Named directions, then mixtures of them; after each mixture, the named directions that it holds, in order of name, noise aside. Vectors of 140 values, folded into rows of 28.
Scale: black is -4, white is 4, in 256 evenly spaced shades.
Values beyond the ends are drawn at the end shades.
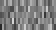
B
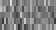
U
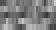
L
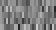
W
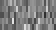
B, W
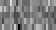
L, U, W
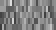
B, U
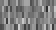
W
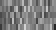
B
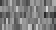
B, L, W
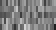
B, L, U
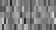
U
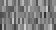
B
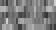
L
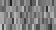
B, U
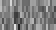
U, W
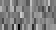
U, W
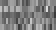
L, U, W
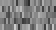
W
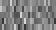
U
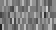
B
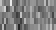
U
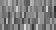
B, W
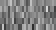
B, U, W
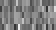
U, W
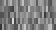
B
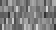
B, L, W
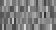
B
